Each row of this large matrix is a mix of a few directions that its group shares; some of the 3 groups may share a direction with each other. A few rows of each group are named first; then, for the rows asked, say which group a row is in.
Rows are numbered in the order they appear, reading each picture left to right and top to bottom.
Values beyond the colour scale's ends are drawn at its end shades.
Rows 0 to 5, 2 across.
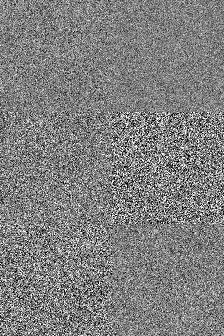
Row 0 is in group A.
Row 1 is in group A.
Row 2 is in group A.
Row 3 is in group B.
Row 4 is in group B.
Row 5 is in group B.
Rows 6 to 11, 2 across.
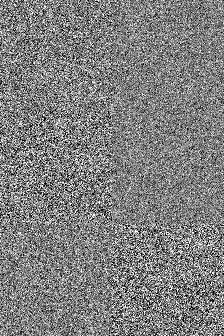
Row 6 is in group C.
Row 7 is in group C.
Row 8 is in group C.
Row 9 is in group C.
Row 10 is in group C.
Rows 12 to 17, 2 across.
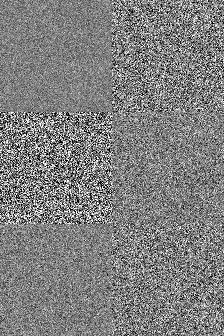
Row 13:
C
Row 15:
B
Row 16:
C
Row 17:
C
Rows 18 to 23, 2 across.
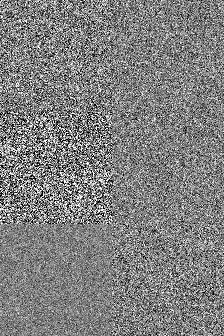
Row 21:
B
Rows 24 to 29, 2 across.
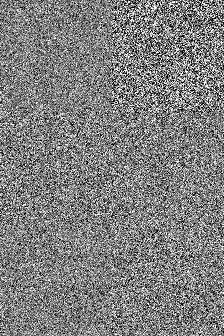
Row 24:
C
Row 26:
B
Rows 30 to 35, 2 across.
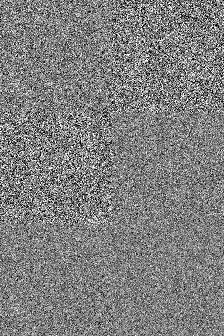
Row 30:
A
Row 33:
B
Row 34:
A
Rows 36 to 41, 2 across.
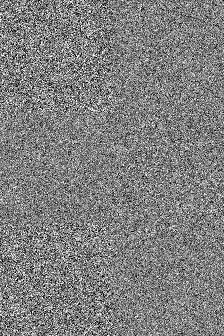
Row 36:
A
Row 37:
C
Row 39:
A
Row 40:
A
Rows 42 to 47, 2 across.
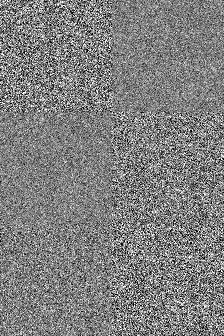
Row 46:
C
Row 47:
B
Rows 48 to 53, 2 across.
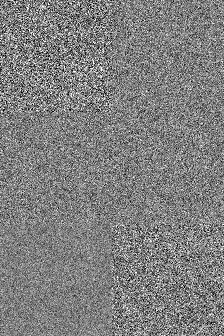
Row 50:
B
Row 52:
A
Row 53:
A
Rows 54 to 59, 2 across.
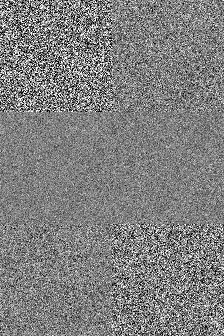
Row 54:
C
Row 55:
C
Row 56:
C
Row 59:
C
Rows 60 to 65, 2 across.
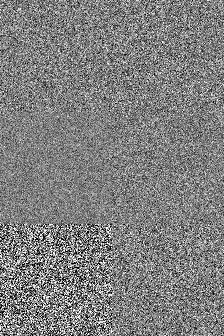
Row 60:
C
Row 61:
B
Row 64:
C
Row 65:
C
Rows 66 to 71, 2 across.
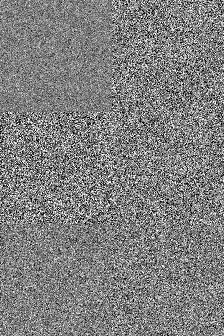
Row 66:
A
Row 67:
A
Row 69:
A
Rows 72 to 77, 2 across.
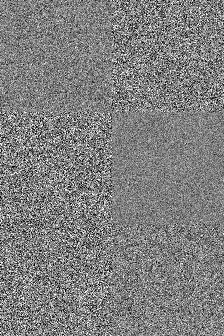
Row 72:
C
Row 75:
A
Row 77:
A
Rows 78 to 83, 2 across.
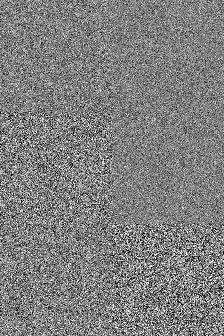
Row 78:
A
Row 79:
A
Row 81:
B
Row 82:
A
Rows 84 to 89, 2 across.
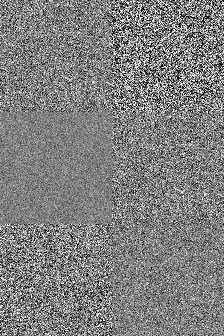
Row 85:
C
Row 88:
B
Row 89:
C
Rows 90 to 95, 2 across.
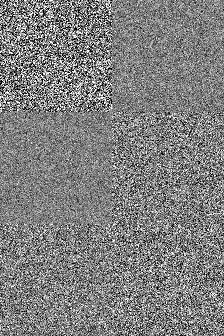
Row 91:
A
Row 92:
A
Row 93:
B
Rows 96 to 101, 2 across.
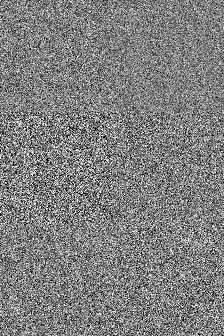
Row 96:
A
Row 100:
A
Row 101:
C
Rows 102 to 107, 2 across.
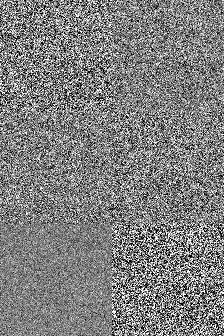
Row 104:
A
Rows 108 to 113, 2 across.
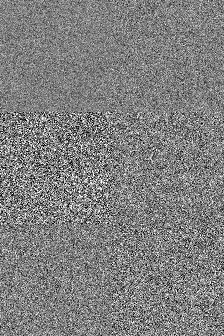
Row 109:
B
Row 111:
A
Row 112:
C
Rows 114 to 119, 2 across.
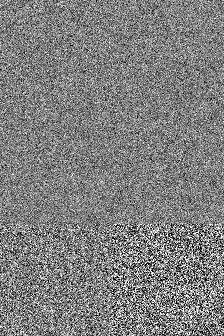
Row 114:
B
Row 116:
A
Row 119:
A
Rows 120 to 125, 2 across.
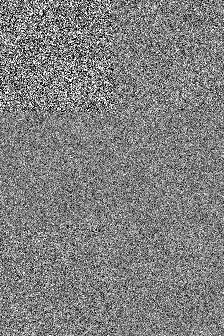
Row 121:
B
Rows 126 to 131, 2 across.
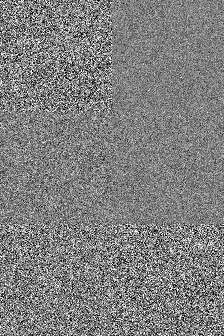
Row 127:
C
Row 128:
C
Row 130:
C
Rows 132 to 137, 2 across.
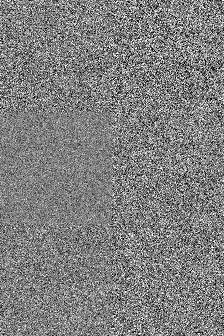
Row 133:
A
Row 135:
A
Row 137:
C
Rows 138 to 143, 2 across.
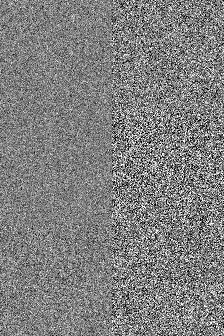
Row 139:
C
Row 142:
C
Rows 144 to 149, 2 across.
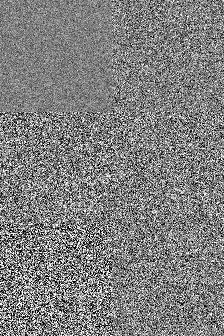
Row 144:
A
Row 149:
B
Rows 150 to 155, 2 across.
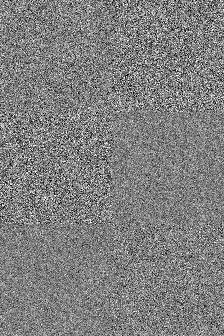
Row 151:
A
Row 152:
C
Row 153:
C
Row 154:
C
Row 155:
B
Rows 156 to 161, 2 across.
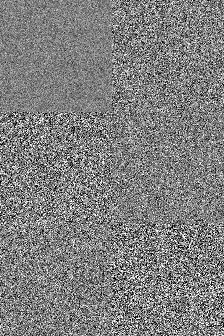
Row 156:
A
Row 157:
B
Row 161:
B
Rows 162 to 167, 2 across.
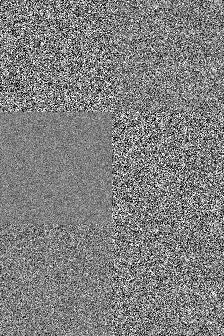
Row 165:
B
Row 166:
B
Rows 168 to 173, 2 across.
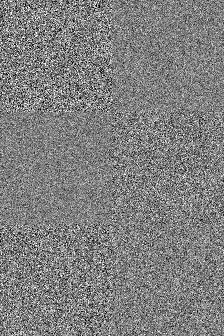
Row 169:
C
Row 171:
A
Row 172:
C
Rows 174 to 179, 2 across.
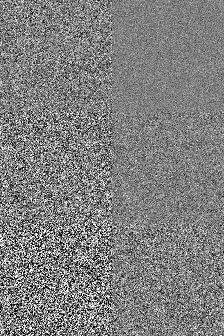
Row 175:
B
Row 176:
A
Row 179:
C
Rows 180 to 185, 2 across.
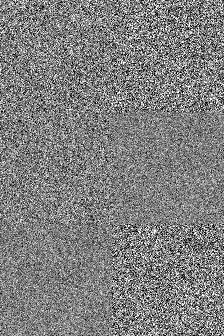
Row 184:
C
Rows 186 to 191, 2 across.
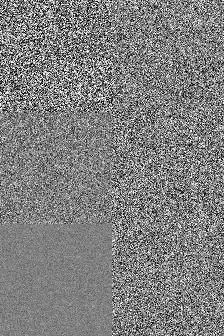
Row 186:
B
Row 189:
B
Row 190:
B
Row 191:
A
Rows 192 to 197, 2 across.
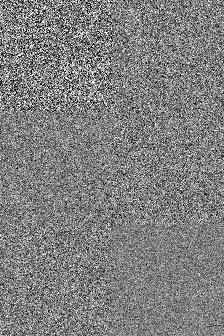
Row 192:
C
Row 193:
C
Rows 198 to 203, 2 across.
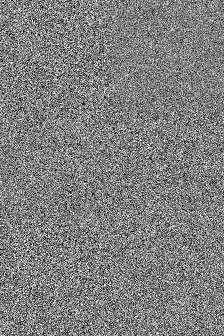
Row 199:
A
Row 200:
B
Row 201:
A
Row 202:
C
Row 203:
B
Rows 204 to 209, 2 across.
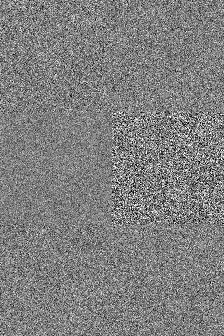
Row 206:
A
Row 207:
B
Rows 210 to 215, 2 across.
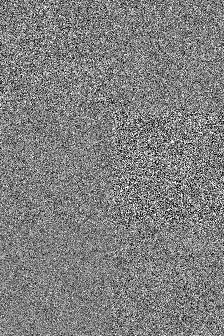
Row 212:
A
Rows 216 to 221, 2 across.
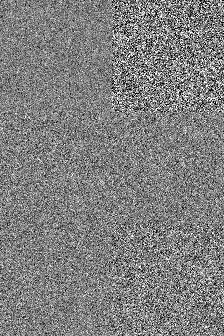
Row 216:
A
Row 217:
A
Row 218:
A
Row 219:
B
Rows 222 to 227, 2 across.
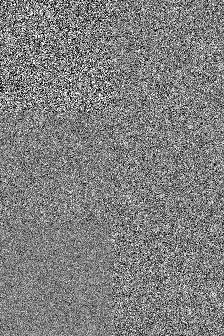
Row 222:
A
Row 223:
C
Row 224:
B
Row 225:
A
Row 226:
B
